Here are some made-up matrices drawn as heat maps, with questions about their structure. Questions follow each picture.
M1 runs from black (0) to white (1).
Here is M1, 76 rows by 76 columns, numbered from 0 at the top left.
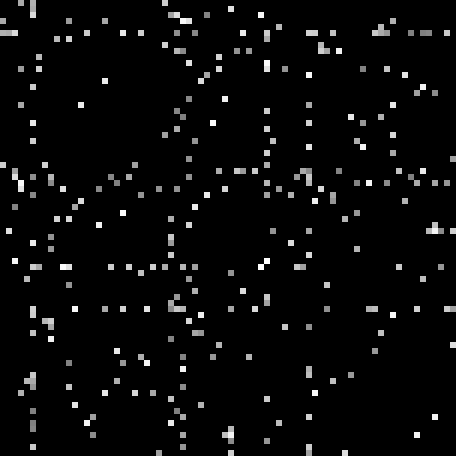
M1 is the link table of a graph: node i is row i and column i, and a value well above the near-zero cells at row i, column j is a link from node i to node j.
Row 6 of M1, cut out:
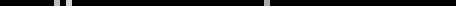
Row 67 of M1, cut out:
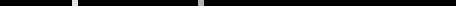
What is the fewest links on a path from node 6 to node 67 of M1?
5
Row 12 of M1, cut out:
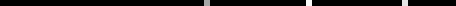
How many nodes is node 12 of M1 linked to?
3
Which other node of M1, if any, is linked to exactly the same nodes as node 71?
node 1
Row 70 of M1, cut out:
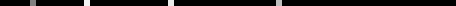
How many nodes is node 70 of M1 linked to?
4
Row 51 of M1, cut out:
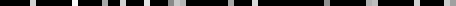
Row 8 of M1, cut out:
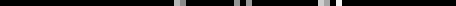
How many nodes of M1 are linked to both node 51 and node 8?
3
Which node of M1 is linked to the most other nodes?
node 5
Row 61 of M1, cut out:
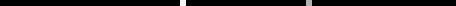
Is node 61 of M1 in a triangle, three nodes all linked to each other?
yes
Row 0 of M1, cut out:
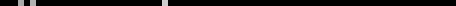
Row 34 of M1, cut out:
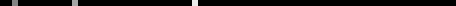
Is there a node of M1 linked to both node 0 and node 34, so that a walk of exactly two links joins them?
no
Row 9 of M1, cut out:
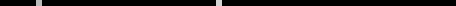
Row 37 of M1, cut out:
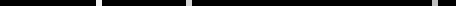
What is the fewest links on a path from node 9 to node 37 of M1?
5
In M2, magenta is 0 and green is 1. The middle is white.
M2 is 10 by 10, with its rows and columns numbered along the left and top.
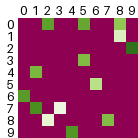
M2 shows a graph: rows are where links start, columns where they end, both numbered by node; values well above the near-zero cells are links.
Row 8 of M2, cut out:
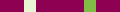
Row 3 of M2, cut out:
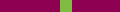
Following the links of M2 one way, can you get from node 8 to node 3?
yes
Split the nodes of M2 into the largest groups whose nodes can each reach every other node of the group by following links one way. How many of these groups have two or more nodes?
1
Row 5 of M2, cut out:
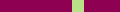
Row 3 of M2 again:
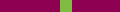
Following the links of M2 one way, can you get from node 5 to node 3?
yes
